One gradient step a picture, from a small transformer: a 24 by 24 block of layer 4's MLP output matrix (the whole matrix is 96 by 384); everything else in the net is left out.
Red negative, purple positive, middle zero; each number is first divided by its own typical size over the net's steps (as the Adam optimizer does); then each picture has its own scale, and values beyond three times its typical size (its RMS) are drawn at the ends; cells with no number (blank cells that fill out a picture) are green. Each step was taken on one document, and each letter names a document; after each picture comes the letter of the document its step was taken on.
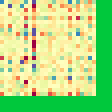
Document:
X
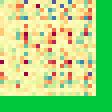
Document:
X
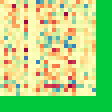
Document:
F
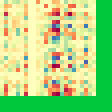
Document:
F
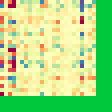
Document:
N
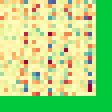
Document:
X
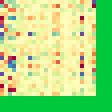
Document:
N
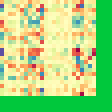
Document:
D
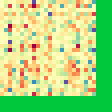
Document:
X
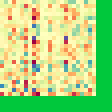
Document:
X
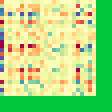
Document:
D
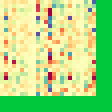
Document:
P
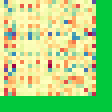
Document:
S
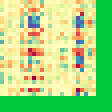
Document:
D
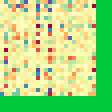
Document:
P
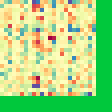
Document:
X
